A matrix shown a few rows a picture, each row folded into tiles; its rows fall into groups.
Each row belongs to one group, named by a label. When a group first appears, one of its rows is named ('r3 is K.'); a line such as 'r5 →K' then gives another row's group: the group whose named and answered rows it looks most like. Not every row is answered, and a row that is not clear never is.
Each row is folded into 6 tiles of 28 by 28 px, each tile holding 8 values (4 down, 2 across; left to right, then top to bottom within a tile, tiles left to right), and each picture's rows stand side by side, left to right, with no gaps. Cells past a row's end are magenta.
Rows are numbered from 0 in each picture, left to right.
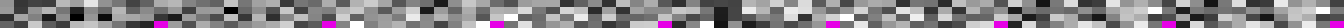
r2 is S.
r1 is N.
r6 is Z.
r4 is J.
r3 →S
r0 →N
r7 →Z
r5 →S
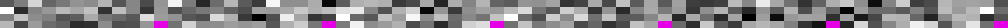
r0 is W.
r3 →S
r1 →Z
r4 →N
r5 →Z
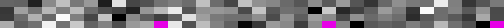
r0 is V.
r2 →N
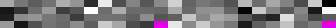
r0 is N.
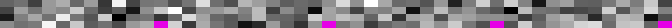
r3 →Z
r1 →W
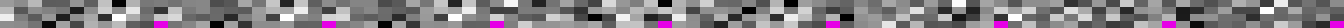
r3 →Z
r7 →N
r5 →V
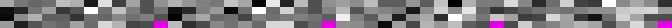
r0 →N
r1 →N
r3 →Z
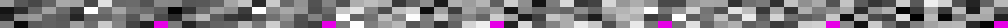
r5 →N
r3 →Z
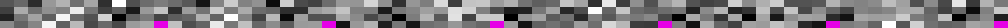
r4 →N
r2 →J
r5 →V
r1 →V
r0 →V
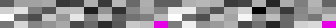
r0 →S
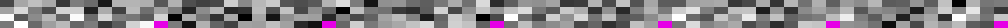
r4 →S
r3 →S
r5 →J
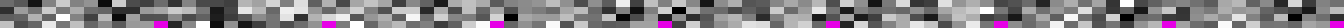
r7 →V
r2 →S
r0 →V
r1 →J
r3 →V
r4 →Z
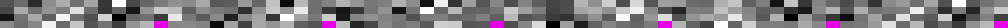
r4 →V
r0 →V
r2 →N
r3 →J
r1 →J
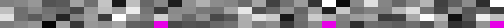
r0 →J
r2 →W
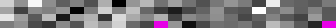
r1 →N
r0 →J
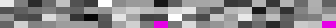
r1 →S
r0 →Z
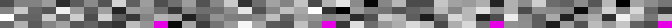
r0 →S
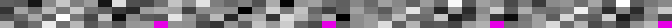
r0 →V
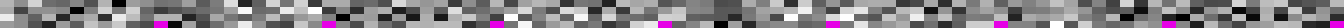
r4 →J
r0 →J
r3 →S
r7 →N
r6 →V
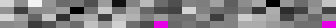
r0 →J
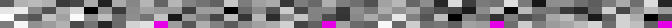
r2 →V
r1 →N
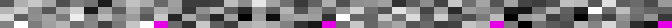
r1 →N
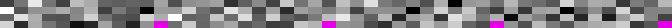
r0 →W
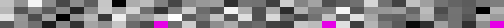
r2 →W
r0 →J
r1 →S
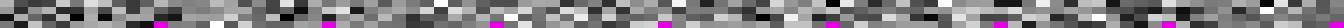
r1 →V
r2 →W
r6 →W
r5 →Z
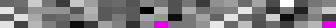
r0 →W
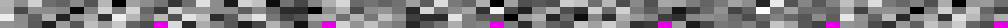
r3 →N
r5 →J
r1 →W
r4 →N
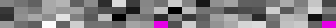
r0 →V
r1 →Z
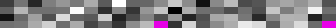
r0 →V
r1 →Z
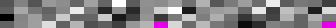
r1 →W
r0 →V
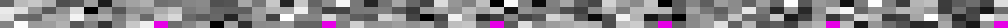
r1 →J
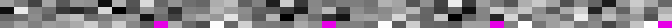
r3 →S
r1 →V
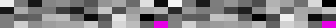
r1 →Z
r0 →Z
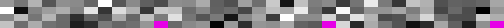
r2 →W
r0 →W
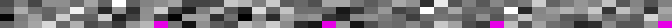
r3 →W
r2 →N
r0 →V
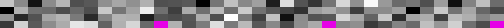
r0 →Z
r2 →J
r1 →V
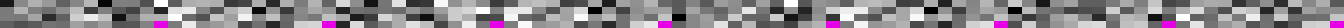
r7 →S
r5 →S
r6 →Z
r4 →V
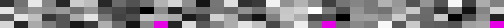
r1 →Z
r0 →W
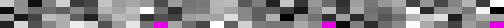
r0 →Z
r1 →V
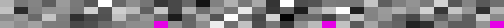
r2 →W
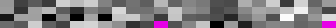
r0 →N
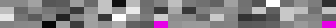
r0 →J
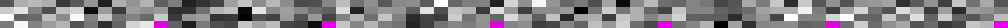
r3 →J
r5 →S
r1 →N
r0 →S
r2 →W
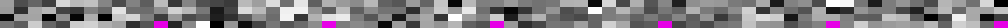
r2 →J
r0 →N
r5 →Z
